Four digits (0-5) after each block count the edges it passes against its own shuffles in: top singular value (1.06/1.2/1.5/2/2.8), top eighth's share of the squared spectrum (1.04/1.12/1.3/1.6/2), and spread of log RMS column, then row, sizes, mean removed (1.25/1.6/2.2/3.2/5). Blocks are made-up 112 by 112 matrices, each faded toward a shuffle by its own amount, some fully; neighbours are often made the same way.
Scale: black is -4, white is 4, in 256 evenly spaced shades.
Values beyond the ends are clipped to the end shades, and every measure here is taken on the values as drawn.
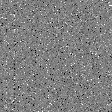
3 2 1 0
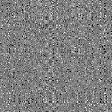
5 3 3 2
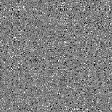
4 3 2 2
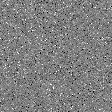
2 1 0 0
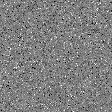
2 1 0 0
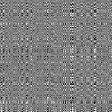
5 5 4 4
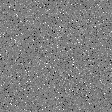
0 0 0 0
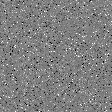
0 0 0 0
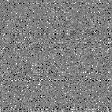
4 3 1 3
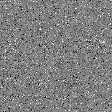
3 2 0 1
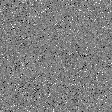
2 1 0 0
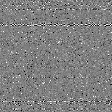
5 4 1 3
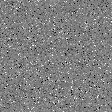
2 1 0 0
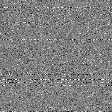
2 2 0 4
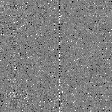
4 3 2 1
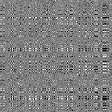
5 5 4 4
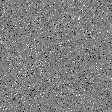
0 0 0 0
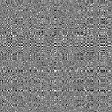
5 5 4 4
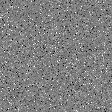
1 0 0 0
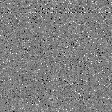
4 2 0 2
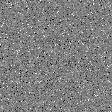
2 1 0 0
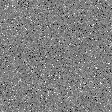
0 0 0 0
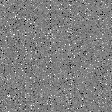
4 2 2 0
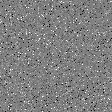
0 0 0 0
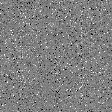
3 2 1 1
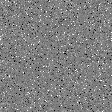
0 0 0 0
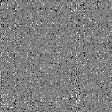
4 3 3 2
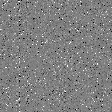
3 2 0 0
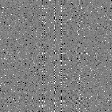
4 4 3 1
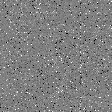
3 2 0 0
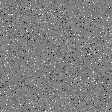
0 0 0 0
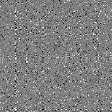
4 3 2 2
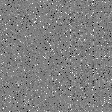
3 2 1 0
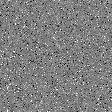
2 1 0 0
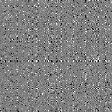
5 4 3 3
